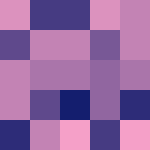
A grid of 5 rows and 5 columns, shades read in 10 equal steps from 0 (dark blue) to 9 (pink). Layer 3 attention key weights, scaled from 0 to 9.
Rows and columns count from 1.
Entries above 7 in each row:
2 0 0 0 2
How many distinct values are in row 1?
3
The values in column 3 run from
0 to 9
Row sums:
27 28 30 16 28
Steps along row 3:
down same down up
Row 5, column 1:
1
